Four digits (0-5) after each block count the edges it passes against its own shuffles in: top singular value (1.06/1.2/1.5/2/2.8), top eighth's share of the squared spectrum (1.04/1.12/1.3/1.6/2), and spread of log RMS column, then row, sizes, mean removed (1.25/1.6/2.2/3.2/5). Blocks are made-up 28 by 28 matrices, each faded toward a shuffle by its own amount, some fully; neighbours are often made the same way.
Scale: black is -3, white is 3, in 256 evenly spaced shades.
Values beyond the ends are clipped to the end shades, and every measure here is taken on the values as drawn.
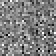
3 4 1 1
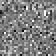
2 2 1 0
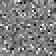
0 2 0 1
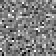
0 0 0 0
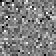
0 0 0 1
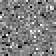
0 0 0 0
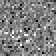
1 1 0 0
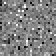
0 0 0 0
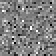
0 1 0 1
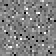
0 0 0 0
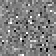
0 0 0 1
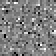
0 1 0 1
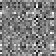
3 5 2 2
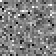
0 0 0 0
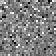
0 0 0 0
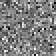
0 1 0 0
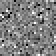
0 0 0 0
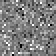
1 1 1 0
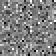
0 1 0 0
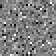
0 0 0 0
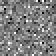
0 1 0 0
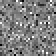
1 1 0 0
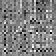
3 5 3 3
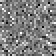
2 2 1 0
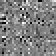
3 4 2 2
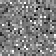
0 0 0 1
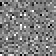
3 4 1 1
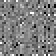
3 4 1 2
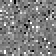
0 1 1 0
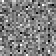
0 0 1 0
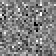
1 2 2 0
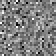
1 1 2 0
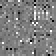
3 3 1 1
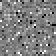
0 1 0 1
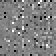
3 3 1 1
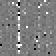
3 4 1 0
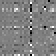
4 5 2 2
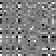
4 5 3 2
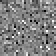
2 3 1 0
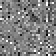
3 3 1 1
